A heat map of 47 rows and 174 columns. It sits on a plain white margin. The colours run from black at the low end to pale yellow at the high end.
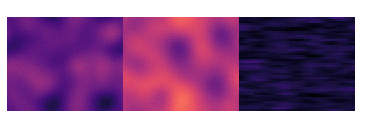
It is made of 1 by 3 panels. Panel 1,1: low, smooth. Panel 1,2: middling, smooth. Panel 1,3: very low, streaked across, faint in contrast.
